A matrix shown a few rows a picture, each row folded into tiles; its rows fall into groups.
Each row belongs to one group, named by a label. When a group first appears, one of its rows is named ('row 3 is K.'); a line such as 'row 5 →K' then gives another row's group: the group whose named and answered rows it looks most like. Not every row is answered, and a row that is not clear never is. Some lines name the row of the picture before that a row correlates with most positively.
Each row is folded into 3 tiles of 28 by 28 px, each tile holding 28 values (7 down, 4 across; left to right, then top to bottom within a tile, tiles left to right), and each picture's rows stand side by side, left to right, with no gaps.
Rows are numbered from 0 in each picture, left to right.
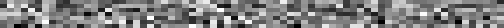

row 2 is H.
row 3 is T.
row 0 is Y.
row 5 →H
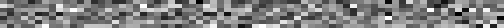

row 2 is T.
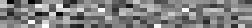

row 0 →T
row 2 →H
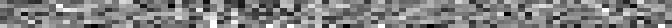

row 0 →T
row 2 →Y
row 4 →T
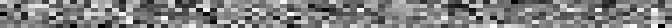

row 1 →Y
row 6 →T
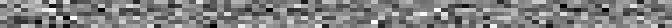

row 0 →H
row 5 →H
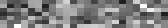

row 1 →T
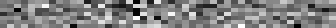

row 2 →H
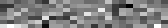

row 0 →T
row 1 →H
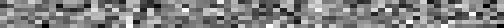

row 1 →Y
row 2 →H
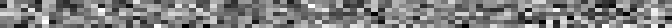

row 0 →Y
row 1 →H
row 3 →T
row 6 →H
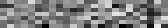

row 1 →Y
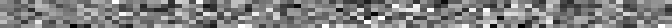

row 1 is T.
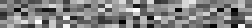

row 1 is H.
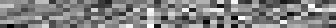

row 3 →T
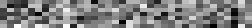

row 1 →T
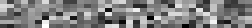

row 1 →H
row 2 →Y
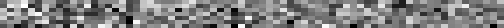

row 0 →Y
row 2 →Y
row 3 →T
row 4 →Y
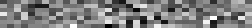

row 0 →H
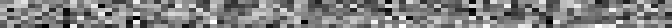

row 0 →Y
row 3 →Y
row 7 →T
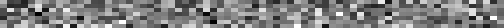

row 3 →Y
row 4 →H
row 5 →H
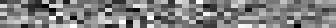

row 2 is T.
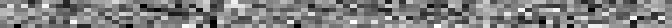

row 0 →Y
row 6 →H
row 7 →T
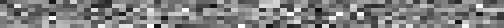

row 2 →H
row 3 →Y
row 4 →H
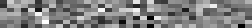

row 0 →Y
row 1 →H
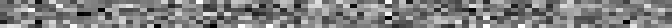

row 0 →T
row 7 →T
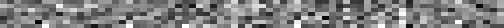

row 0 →T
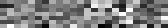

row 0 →T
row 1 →Y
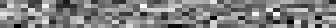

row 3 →H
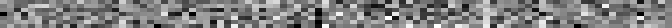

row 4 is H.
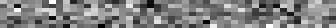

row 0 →H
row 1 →Y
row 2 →T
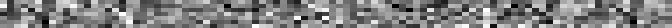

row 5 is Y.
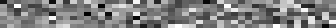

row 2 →T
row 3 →H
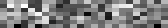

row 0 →Y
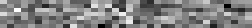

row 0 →H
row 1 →Y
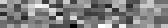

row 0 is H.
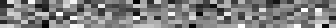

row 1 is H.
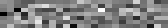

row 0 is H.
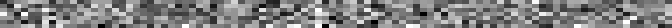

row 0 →H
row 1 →Y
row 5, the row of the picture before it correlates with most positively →0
